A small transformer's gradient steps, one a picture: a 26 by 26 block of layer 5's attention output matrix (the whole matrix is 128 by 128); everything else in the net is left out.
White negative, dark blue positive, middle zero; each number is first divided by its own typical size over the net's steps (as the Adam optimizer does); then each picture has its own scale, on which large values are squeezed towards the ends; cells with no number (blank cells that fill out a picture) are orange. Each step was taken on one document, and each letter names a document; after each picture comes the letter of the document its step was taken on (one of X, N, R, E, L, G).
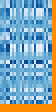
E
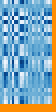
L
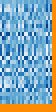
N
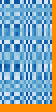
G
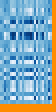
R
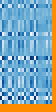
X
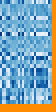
N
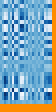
L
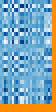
L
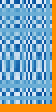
G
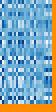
X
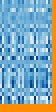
X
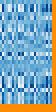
N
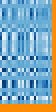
X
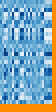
L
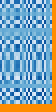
G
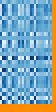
X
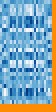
R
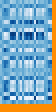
R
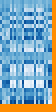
E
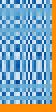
G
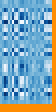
L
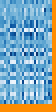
R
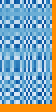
G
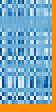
X
